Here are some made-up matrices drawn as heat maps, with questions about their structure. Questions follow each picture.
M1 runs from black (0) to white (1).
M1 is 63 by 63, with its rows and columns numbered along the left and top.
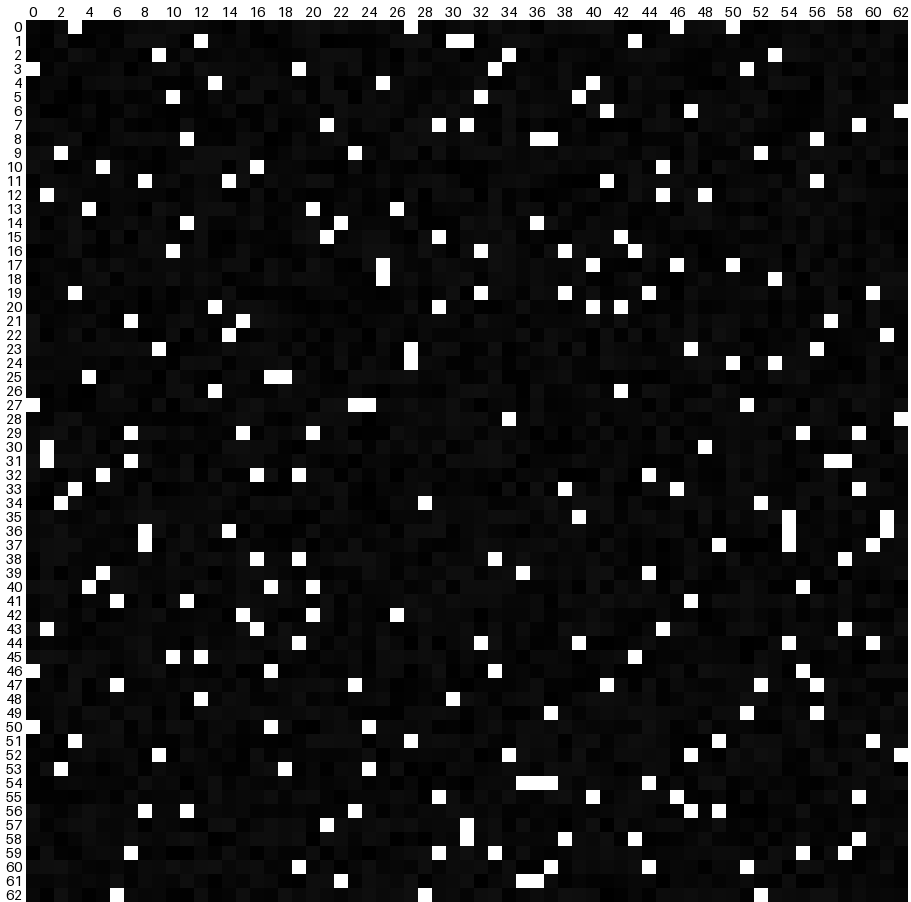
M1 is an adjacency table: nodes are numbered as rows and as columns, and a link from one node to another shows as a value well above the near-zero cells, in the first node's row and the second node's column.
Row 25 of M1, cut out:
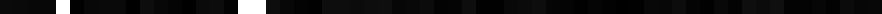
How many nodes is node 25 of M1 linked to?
3
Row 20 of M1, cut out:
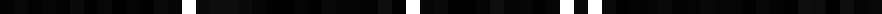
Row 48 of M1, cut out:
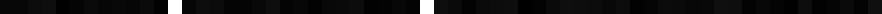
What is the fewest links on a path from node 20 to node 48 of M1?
6
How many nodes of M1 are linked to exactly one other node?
0
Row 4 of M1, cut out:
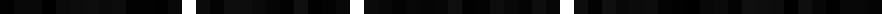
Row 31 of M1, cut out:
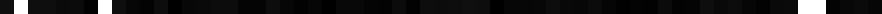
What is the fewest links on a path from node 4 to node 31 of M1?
5
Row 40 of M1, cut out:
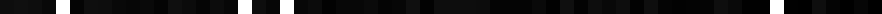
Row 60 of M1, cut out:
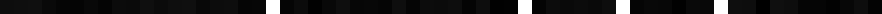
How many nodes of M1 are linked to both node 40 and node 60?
0
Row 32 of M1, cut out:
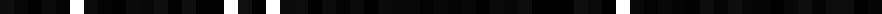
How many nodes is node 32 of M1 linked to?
4
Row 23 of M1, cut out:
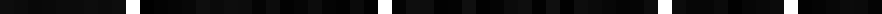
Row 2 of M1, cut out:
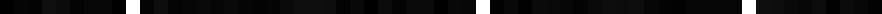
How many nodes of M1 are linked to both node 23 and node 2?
1
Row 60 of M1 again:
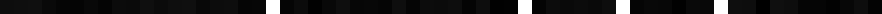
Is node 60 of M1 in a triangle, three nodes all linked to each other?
yes
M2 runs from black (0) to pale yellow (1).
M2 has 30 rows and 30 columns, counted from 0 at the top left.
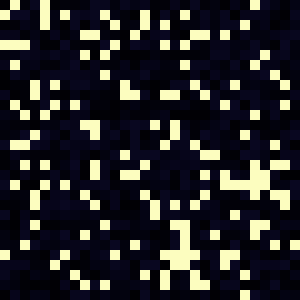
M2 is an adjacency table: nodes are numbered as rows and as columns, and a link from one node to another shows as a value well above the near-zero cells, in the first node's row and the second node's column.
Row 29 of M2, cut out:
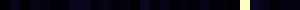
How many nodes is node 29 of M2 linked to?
1
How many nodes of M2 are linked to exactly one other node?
1
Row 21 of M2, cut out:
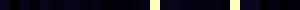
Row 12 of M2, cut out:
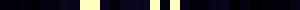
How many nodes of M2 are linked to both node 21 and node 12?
1
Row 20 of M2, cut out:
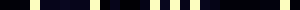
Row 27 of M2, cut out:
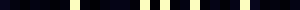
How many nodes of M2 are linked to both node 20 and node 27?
1
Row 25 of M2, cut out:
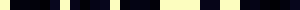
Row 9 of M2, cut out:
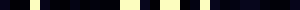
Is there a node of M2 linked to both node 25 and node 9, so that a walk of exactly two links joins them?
yes
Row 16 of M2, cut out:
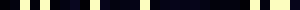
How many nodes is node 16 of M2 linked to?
7
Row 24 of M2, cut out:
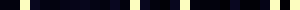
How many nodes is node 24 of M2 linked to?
5
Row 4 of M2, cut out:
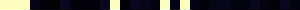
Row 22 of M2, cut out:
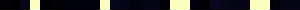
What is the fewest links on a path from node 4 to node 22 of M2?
2
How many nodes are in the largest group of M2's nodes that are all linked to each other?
3
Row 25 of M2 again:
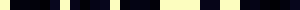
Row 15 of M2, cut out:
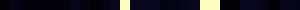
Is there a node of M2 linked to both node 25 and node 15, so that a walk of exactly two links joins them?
no
